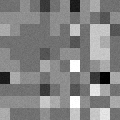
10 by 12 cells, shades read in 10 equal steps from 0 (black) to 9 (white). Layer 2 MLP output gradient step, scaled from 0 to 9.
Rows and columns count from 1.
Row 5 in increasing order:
3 4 4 4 4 4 4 5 5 5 7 7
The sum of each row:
48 55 60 52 56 61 48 52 66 61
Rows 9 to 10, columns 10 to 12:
4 4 6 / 7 8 4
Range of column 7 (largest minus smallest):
1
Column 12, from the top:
4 5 3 4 4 4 6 4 6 4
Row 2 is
5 5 5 5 4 5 5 4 5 4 3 5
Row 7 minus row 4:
-3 2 1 1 0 1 1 1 1 -5 -6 2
